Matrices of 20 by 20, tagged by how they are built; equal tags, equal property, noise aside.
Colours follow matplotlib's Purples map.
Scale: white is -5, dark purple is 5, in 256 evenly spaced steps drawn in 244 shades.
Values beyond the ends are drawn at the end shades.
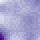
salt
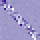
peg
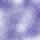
salt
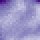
salt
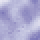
salt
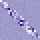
peg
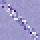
peg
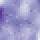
salt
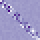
peg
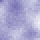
salt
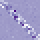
peg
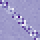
peg
